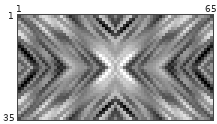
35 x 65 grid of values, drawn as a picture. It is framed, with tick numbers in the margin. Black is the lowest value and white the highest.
Slope: none. Histogram: bell-shaped. Ninth with the highest average: centre. Seam: none. Average level on the scale: 50%. Odd rows or columns: none. Mirror symmetry: left to right and top to bottom.
